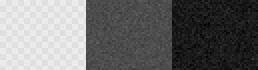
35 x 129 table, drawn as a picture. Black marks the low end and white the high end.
It is made of 1 by 3 panels. Panel 1,1: very high, checkered, faint in contrast. Panel 1,2: low, fine-grained, faint in contrast. Panel 1,3: very low, fine-grained, faint in contrast.
